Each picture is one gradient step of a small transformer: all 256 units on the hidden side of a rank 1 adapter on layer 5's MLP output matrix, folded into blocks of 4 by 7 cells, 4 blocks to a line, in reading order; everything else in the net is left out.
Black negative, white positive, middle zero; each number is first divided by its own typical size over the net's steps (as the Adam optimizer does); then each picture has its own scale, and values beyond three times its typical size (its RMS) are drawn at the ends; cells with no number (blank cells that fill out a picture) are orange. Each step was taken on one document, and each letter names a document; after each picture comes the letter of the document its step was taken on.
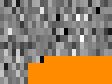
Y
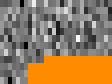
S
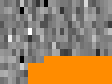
S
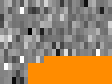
S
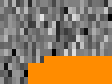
Y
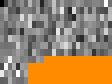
Y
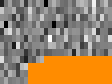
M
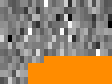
S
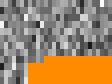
M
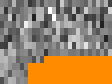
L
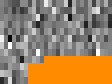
S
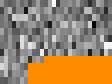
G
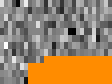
M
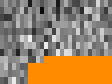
G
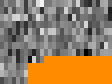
G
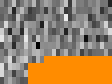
M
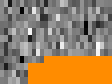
S
